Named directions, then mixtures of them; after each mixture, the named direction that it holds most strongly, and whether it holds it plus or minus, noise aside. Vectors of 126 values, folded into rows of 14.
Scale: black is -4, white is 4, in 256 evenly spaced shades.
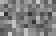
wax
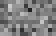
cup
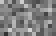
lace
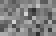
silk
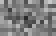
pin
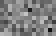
cup, plus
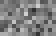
silk, plus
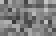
pin, plus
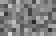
wax, plus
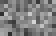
wax, minus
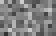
lace, plus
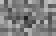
pin, plus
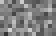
lace, plus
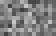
lace, plus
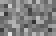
wax, plus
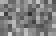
wax, plus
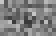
pin, plus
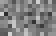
wax, plus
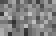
wax, minus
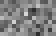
silk, plus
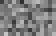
lace, minus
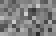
silk, plus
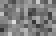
wax, plus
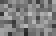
wax, minus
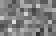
silk, plus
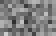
lace, minus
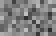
silk, plus
